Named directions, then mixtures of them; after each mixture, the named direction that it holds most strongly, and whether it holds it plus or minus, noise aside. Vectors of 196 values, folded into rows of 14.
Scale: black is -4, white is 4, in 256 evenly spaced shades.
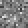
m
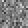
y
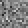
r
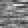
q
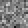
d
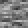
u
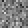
y, minus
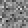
m, minus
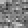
u, minus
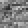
u, minus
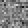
y, minus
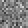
y, plus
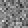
y, minus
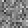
y, plus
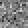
r, minus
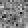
m, minus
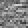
q, plus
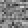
q, minus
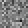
y, minus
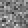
d, minus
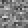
m, plus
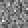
y, minus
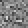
r, plus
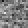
u, plus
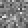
m, plus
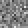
d, minus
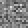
r, minus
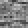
u, minus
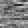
q, minus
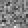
d, minus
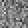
y, minus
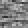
u, minus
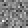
y, minus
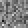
d, minus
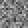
y, minus
